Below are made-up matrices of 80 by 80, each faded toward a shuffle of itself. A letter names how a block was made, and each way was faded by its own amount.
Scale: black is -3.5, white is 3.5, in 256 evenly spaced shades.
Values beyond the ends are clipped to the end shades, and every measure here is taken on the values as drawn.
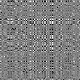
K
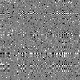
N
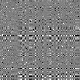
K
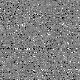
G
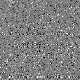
G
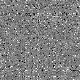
G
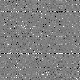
N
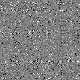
G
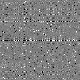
N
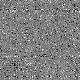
G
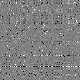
N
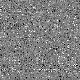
G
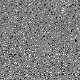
G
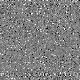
G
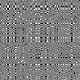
K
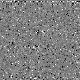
G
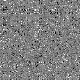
G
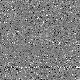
G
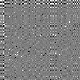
K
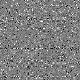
G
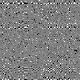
N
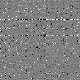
N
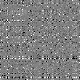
N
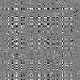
K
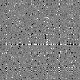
N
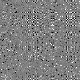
N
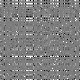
K
